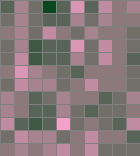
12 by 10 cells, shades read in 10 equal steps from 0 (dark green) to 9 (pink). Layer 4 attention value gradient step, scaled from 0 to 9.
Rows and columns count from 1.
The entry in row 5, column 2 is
7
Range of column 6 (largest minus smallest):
5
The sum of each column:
57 72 47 49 57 63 60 62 55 55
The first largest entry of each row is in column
6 2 4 6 2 2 2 1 1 5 2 5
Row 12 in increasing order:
4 4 4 5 5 5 6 6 7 7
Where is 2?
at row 4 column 3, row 5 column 3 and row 10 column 3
